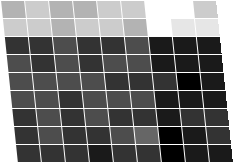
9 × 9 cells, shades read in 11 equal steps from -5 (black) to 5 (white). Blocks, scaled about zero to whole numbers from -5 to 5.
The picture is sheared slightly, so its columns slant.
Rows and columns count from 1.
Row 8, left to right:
-3 -2 -3 -3 -2 -1 -5 -4 -3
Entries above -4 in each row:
9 9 6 6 7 6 8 7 5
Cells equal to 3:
8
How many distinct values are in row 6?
3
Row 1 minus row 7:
5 5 5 4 6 6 9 8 6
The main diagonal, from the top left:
2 3 -2 -3 -3 -2 -4 -4 -4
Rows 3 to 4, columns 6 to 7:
-2 -4 / -2 -4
